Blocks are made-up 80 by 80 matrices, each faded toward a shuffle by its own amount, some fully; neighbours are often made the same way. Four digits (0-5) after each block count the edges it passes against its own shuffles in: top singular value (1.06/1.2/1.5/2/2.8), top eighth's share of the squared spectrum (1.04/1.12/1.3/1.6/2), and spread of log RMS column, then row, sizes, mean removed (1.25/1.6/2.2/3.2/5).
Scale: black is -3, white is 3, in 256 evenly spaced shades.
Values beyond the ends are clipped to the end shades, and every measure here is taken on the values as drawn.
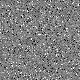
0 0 0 0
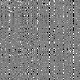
5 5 3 2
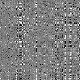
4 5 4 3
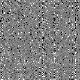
4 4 3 1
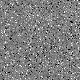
2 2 1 0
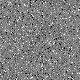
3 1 0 0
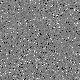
0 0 0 0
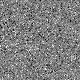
0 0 0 0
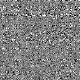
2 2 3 3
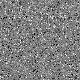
2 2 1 1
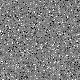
0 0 0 0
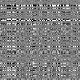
5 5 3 4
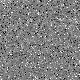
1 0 0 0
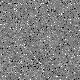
1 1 0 0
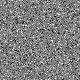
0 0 0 0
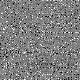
3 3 0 2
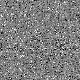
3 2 0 1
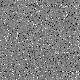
2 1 0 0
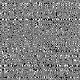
4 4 2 3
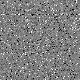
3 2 0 1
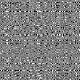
4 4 2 3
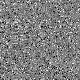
3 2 0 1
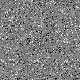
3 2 0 1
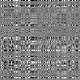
5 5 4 4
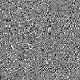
4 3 1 2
